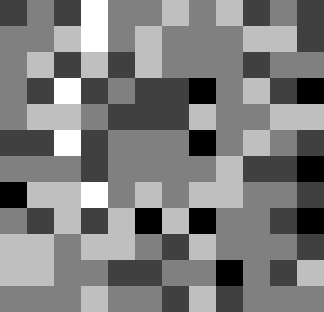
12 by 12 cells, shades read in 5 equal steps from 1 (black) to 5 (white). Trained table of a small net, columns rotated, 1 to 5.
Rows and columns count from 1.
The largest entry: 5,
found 5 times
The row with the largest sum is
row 2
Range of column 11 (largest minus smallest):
2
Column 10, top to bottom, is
2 4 2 4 3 4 2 3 3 3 3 3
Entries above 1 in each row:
12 12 12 10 12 11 11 11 9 12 11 12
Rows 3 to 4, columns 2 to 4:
4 2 4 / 2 5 2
